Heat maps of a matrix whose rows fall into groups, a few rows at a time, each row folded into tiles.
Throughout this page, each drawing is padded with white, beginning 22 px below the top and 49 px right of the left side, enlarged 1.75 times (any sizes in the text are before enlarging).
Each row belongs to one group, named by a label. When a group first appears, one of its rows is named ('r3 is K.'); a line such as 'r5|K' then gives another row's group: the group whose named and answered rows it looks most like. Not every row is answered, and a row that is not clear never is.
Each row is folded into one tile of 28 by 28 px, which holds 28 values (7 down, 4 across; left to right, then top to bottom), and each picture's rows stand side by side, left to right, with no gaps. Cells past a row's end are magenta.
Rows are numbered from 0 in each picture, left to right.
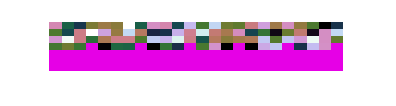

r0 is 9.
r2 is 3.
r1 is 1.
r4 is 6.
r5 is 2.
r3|1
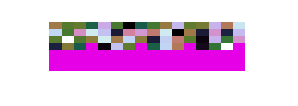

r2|6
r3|6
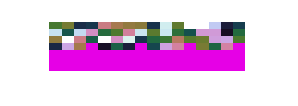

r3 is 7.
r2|6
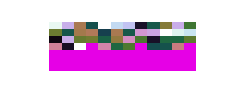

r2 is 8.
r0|7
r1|7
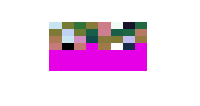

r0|7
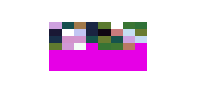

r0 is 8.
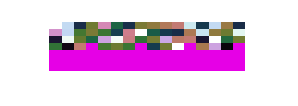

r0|7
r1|9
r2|6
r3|1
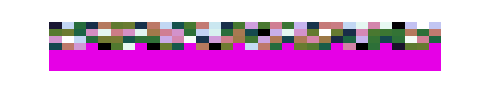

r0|2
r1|8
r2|3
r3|7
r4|9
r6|7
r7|6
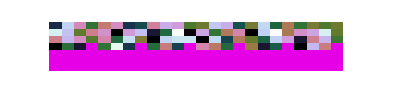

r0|1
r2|3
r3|1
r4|3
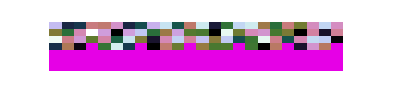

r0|9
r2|3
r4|7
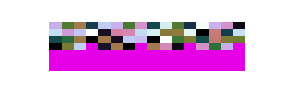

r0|8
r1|3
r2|1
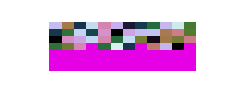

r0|3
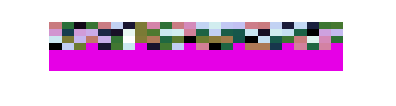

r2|8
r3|7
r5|9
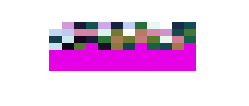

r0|7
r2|7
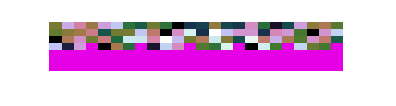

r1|3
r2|2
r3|8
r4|2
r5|9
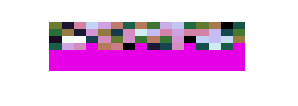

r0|6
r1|9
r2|8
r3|2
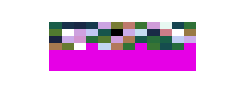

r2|3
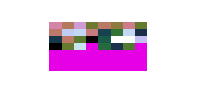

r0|8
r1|3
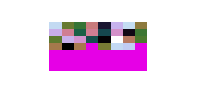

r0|7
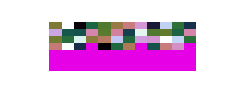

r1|6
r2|2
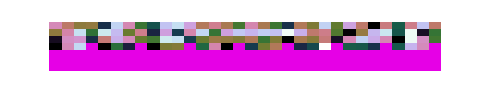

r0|8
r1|1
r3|1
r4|8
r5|8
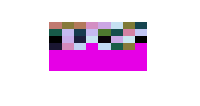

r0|6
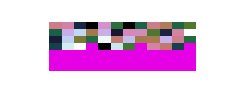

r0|8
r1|2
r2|9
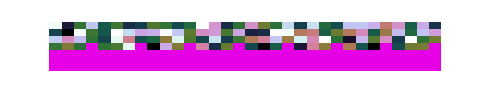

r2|8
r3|7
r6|7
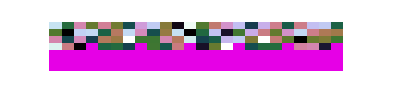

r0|9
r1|3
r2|3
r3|6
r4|1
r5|1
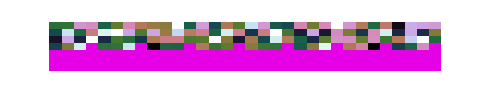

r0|6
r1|8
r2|1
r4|3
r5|6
